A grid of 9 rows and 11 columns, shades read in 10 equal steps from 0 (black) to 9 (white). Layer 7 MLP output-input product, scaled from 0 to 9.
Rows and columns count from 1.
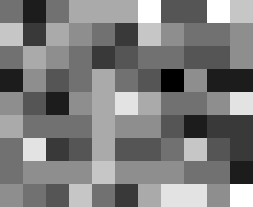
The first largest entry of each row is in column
7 1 2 5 6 1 2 5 11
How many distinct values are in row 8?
4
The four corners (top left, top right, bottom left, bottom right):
4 7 5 9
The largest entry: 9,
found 3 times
